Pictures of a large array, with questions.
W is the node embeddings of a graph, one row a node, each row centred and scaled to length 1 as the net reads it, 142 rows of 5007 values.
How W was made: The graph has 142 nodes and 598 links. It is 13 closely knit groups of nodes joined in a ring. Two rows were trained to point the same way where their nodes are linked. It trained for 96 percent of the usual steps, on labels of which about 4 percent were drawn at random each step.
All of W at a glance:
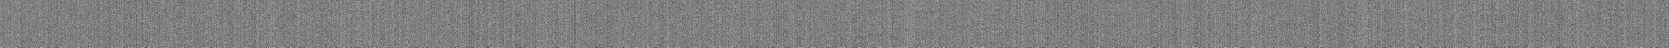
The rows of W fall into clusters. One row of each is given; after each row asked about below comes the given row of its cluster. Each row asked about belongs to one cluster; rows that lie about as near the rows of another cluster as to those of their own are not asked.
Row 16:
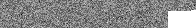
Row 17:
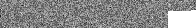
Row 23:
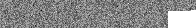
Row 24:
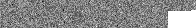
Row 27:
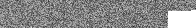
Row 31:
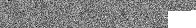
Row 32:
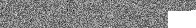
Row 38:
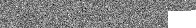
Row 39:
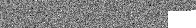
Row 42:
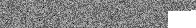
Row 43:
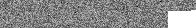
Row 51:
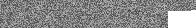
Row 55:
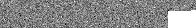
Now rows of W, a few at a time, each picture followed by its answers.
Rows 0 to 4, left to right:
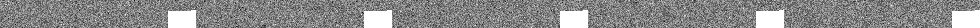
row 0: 31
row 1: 43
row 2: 23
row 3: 24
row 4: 38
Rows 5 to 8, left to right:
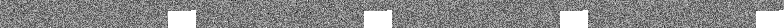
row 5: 39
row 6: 42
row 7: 23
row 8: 42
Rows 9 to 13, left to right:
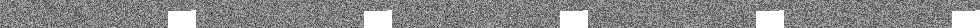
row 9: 24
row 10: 16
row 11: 32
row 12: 17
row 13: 27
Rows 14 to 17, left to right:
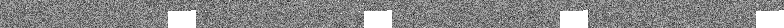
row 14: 39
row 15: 51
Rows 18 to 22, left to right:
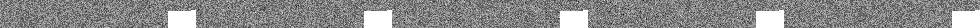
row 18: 38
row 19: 55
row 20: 27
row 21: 16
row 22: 24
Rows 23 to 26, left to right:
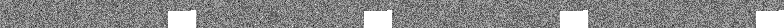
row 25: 32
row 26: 23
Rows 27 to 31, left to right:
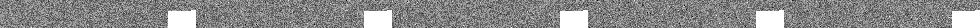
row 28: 17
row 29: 17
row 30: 31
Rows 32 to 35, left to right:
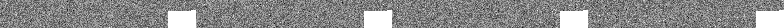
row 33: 39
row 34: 38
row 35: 43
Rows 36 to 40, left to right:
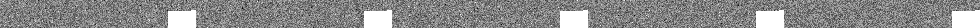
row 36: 24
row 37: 23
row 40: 39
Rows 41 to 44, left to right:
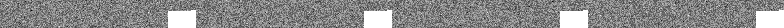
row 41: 31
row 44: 24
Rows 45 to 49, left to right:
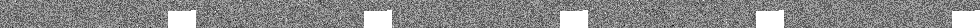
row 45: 17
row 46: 42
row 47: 55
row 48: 23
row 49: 31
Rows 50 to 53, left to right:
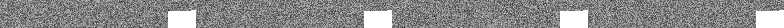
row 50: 42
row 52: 17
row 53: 51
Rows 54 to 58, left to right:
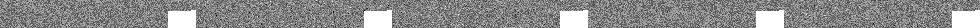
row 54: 42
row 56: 51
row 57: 43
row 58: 43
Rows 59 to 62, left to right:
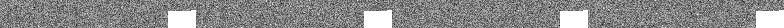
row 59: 17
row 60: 51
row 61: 16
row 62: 55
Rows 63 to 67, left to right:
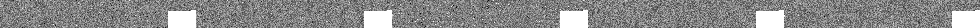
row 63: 31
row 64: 23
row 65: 27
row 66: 55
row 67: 17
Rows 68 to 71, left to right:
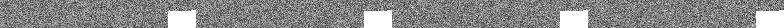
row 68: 43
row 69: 39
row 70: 16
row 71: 55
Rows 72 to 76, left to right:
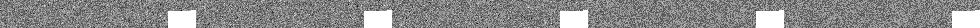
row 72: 38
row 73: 23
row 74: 32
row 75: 24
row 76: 38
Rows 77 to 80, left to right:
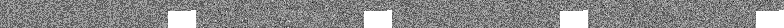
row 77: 55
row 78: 43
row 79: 16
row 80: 24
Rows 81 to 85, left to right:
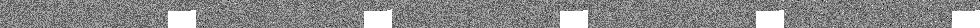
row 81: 32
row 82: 16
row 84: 51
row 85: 42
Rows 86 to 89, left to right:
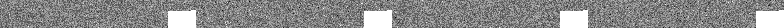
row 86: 17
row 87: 27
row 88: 42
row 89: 55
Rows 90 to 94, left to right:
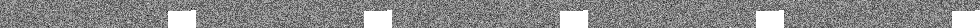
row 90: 17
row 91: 43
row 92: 38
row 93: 31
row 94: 24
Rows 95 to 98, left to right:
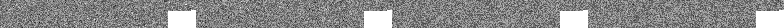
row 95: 32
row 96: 16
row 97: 38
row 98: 43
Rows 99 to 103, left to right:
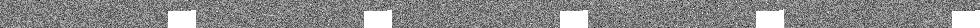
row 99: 42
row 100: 16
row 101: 31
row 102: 42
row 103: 39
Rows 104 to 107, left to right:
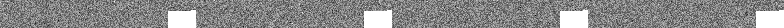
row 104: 31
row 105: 39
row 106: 23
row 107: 39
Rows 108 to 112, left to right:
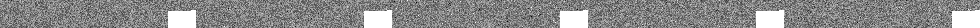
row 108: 31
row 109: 17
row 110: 32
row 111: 27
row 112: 38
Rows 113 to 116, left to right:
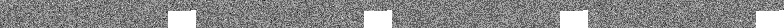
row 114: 42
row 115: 38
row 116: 16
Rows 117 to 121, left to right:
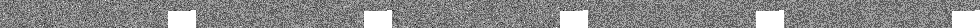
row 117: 31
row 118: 17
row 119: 38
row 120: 32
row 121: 23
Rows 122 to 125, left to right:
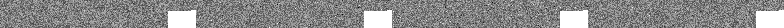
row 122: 43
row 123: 32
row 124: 55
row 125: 23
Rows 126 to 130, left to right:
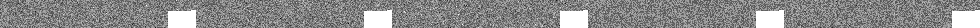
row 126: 16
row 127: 16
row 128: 51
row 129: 17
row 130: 55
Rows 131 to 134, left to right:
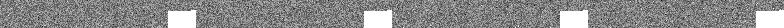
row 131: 32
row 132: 42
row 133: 23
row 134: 27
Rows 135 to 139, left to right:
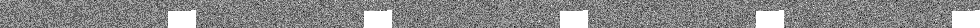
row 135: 24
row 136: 42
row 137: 38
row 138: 55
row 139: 38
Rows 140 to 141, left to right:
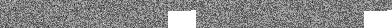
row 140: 17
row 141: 43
